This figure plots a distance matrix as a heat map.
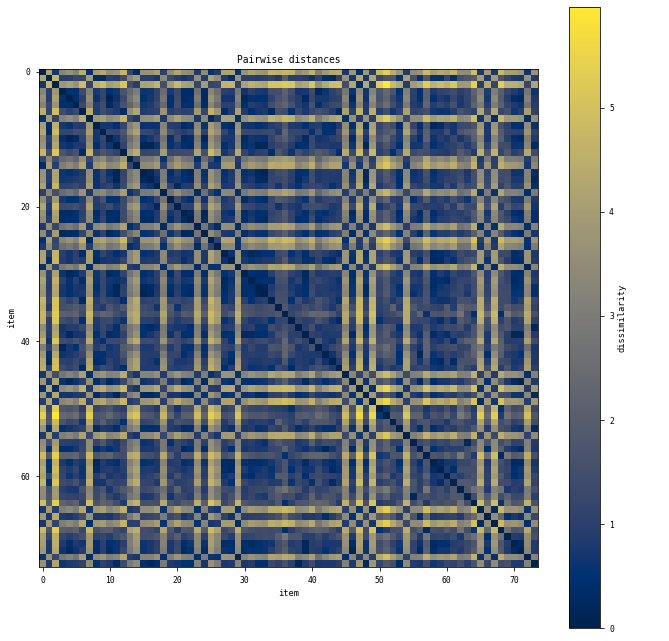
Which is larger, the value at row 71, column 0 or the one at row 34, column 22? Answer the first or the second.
the first
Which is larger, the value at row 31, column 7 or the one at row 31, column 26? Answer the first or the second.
the first
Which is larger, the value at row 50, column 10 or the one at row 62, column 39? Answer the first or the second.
the first
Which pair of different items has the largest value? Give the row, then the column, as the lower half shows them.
51, 2
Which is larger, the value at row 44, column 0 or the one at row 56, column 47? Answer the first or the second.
the first
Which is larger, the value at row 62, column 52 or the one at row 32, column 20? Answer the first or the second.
the first
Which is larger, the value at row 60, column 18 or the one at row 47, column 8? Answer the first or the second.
the second
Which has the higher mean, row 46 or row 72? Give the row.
72
